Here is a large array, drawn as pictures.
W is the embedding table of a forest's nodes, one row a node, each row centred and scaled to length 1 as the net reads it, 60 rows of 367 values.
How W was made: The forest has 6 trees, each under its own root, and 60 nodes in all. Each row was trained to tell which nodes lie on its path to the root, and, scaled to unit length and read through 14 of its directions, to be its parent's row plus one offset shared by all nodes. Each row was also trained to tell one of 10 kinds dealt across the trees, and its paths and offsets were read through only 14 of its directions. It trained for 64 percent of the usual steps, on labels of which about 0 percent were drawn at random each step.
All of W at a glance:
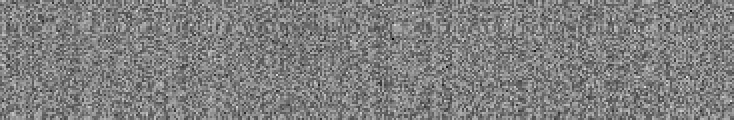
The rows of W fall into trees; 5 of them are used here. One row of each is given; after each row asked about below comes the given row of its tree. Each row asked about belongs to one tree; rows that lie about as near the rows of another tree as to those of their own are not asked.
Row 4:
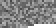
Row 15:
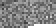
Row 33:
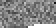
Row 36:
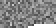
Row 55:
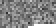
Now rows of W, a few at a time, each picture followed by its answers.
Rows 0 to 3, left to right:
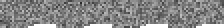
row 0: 36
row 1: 15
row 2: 33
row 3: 36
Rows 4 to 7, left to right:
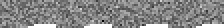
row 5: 55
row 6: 15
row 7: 36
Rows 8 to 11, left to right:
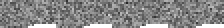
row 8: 36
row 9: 55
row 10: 55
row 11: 36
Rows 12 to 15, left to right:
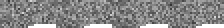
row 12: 36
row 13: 36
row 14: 36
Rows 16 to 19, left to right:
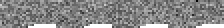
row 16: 33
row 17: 36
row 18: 4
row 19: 55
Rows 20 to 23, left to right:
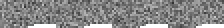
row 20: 15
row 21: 4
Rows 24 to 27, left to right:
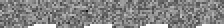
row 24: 15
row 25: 33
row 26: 4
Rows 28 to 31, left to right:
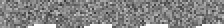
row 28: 33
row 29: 36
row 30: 4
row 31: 15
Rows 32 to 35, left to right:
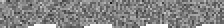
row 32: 36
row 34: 33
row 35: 15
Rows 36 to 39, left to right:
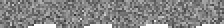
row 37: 15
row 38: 55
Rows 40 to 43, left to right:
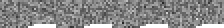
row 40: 55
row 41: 33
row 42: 55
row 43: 55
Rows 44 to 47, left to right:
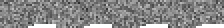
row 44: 33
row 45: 55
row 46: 15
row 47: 15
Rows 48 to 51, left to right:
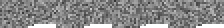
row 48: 33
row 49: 33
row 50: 33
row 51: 36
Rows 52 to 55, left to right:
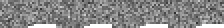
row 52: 15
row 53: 36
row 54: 4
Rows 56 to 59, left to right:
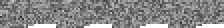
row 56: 36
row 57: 55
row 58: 55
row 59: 33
